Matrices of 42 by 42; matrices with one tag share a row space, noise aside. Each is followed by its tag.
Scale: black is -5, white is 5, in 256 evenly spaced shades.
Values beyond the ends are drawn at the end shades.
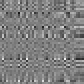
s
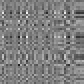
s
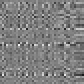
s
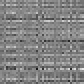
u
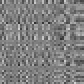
s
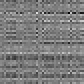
u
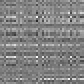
u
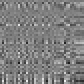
s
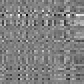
s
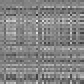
u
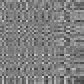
s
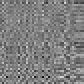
s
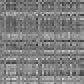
u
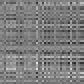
u
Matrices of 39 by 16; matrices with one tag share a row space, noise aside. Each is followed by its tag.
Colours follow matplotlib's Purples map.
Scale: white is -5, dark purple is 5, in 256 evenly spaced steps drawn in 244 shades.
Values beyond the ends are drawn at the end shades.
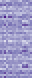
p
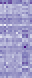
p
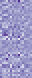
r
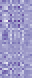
r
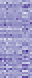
p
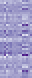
p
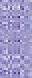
r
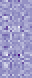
r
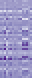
p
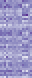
p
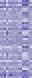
p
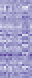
p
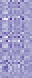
r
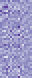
r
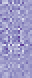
r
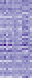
p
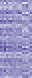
p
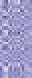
r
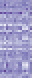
p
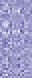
r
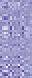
r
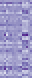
p
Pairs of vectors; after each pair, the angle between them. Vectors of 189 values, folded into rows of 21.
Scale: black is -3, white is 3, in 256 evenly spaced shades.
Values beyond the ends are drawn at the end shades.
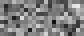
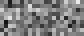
orthogonal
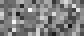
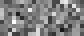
nearly parallel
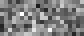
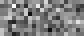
partly opposed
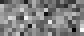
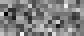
partly opposed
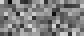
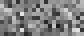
partly aligned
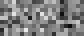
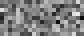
orthogonal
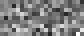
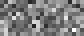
orthogonal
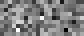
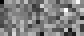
orthogonal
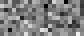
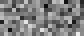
nearly parallel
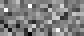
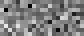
nearly opposite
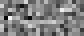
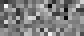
orthogonal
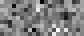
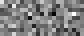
partly opposed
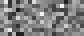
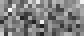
orthogonal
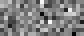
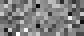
orthogonal
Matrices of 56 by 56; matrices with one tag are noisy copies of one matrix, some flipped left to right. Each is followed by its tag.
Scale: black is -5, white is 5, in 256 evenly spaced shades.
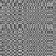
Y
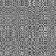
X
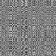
X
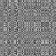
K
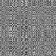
X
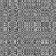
K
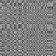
Y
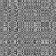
K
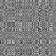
K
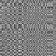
Y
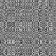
K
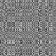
K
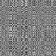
X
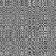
X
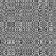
K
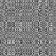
K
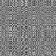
X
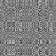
K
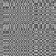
Y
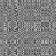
K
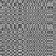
Y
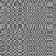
Y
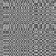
Y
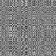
X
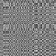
Y
